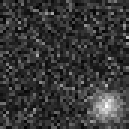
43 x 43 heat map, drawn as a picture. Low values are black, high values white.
The ninth with the highest average is the bottom right. Most values sit low, with a long tail of high ones. The halves do not mirror each other. On average the colour sits 20% of the way up the scale. A single bump stands in the bottom right. No single row or column stands out from its neighbours.
